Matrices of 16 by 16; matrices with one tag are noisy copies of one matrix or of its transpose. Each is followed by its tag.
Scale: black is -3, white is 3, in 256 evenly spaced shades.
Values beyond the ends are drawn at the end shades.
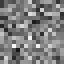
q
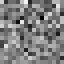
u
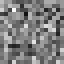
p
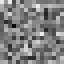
p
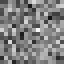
q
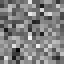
q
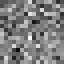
q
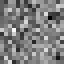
q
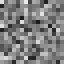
u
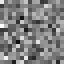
u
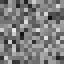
q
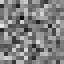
u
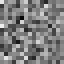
u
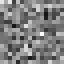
p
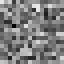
p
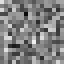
p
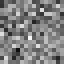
q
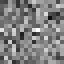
q
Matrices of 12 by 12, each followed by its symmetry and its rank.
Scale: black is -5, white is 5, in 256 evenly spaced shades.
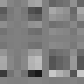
neither, rank one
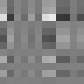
neither, rank one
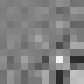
symmetric, rank two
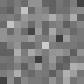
symmetric, full rank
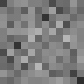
symmetric, full rank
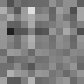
antisymmetric, rank two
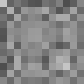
symmetric, rank two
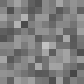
symmetric, full rank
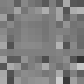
antisymmetric, rank two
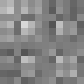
symmetric, rank two
